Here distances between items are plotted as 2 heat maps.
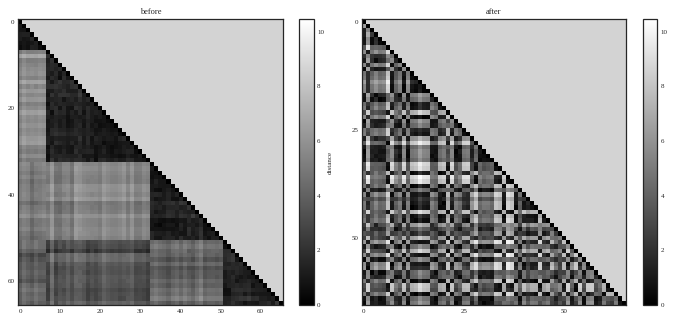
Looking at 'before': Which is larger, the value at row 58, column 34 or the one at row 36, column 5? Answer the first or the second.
the second
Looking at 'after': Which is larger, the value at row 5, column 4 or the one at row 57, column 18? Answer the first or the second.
the second
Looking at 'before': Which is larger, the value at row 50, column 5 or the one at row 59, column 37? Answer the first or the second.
the first
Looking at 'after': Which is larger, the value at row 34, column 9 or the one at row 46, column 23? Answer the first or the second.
the second
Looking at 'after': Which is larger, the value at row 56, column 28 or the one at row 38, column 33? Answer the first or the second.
the first
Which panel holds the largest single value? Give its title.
after
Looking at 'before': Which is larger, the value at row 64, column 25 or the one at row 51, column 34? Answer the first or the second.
the second
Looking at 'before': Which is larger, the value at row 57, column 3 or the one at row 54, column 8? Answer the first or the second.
the second
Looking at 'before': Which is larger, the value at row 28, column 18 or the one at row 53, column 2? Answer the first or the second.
the second
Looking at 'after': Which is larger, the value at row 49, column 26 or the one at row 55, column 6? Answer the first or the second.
the second
